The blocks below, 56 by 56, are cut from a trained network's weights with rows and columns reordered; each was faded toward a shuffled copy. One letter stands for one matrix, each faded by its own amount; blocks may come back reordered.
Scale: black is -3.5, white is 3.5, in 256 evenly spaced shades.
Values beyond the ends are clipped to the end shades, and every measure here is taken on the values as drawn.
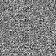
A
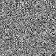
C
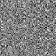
C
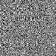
C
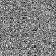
A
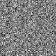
C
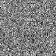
A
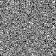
C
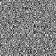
A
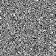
C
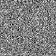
C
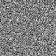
A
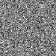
C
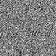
A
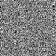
A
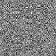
C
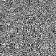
C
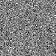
C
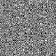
C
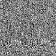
C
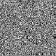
C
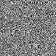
C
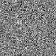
C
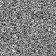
A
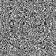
C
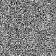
A
